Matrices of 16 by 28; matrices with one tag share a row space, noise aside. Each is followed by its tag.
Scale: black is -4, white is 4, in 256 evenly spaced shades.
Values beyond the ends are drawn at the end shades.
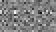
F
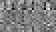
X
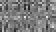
F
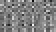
X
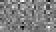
X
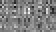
F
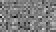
F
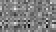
F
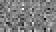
X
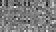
F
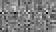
F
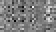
X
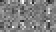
X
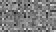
F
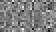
X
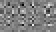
X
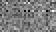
F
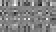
F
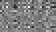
F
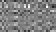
F
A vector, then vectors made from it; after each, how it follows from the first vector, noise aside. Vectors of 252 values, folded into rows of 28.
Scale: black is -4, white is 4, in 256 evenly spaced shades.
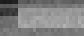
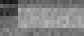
copied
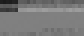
partly zeroed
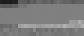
partly zeroed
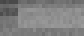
shrunk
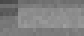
shrunk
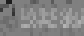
partly zeroed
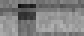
wrapped around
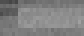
shrunk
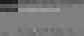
partly zeroed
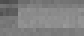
shrunk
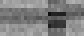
wrapped around
